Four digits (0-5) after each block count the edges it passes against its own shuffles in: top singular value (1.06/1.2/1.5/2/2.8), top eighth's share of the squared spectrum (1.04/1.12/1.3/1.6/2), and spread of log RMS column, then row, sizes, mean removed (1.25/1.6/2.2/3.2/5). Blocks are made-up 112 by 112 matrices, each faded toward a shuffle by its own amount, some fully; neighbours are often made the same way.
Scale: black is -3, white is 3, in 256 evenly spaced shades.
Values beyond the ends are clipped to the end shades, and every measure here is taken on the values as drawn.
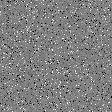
0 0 0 0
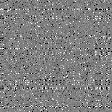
5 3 2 3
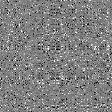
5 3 2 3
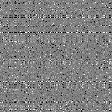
5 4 2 3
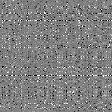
5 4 2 3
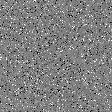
2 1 0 0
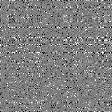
5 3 2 3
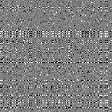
5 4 3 4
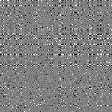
5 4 3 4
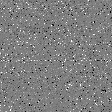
3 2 0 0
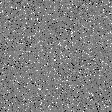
0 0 0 0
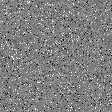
2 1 0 0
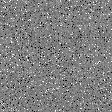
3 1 0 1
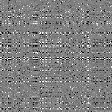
5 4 3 4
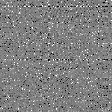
4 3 1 2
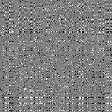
5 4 3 3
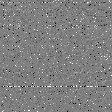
4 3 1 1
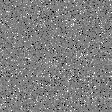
3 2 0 0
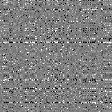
5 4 2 3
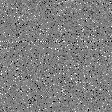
3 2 0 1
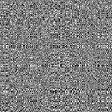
5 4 3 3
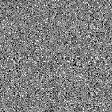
3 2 1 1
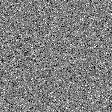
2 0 0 0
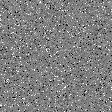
1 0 0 0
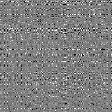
5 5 3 4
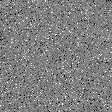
0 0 0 0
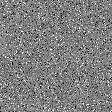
0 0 0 0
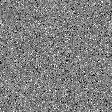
0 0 0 0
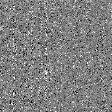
1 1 3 0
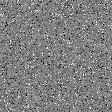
2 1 0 0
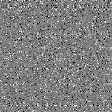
4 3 1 2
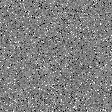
2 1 0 0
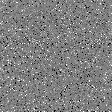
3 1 0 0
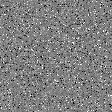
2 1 0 0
